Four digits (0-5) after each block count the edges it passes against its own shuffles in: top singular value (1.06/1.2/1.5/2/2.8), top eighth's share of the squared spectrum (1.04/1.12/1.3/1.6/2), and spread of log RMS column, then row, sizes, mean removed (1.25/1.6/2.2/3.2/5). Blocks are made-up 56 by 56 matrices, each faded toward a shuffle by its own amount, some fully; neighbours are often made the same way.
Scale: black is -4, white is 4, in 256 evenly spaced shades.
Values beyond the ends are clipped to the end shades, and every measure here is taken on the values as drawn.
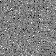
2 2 0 0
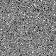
1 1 0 0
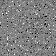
2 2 0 0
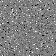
0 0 0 0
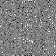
3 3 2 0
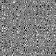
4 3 2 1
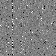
3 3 1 0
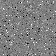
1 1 0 0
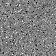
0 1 0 0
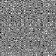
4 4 2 2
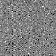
3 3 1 1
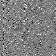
3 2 1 0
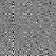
4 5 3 2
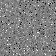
1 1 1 0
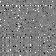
4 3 1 2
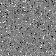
1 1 0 0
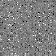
3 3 1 1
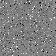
2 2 0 0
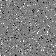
0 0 0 0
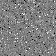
2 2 0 0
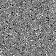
0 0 0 0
